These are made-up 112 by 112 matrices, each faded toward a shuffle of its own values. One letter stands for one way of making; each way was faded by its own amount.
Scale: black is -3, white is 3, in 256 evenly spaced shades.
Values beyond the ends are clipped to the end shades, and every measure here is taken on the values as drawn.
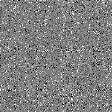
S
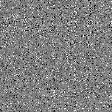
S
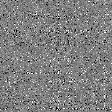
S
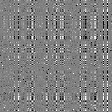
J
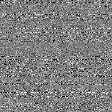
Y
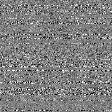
Y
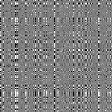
J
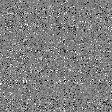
S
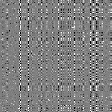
J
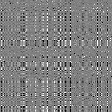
J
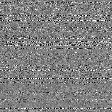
Y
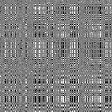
J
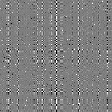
J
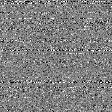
Y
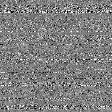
Y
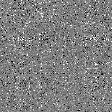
S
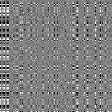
J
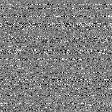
Y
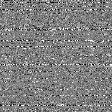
Y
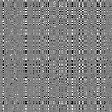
J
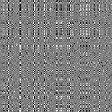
J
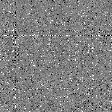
S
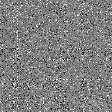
S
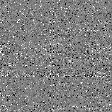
S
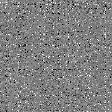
S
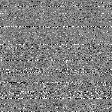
Y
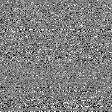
Y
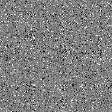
S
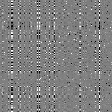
J
